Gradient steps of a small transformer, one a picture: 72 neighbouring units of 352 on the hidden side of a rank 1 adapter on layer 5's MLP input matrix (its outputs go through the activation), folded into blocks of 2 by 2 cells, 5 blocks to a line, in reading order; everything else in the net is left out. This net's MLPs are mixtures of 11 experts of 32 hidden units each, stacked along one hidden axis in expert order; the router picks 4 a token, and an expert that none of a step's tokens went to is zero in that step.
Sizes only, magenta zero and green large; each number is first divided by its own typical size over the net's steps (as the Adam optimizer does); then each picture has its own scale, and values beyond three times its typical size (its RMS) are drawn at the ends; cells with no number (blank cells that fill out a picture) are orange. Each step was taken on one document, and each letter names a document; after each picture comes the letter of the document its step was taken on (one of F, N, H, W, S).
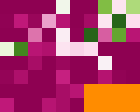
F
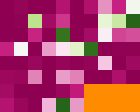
F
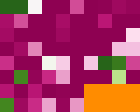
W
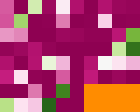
W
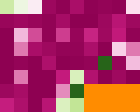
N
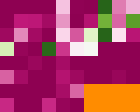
F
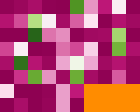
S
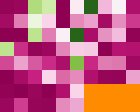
S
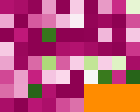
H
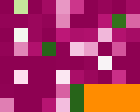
N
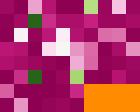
S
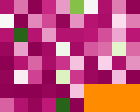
N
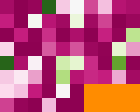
H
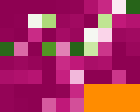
F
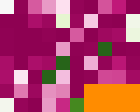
H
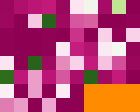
H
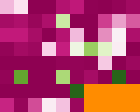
N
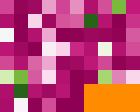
H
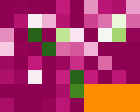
F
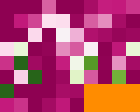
S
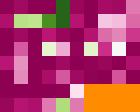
N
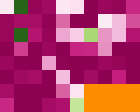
N
